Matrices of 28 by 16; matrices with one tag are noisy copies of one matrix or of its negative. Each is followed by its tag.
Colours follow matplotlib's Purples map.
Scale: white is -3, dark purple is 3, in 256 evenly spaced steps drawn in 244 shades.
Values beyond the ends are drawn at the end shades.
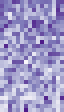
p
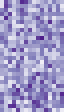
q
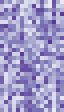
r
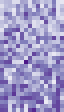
p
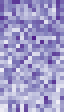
p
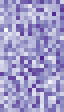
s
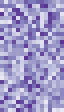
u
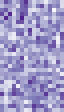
q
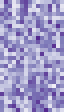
q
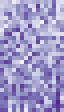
p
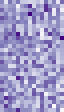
s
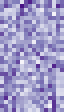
r
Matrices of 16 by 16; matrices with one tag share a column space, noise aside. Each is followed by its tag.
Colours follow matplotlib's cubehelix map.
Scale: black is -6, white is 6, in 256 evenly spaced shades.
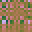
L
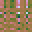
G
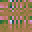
L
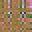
G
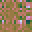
L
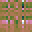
L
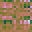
L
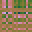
G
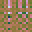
G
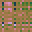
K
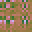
L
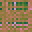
K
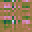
L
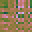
G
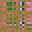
K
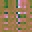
G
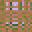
K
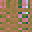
G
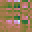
L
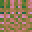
G
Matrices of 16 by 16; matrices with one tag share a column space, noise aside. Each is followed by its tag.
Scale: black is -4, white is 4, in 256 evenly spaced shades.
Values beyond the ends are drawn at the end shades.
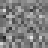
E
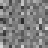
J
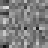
J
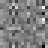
J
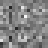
E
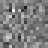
E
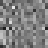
J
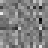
J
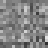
E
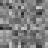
J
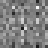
J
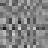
J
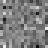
J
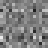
E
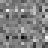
E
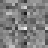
J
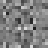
J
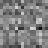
J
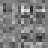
E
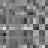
J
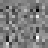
E
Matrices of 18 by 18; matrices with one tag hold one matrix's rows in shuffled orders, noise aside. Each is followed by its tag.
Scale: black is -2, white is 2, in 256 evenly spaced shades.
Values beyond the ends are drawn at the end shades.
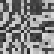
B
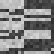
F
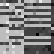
F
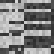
F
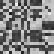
B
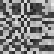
B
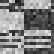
F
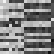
F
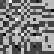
B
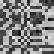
B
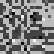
B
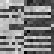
F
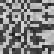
B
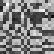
B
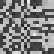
B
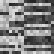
F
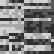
F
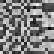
B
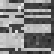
F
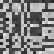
B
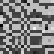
B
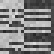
F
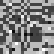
B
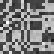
B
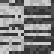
F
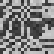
B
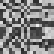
B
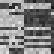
F
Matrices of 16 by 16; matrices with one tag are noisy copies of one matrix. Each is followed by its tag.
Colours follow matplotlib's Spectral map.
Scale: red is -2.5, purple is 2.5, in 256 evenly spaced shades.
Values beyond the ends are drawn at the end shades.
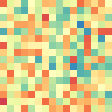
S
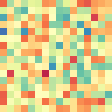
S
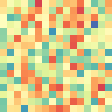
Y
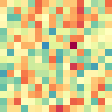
Y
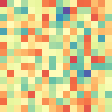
S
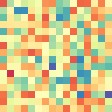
S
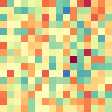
S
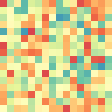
S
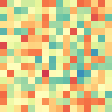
S
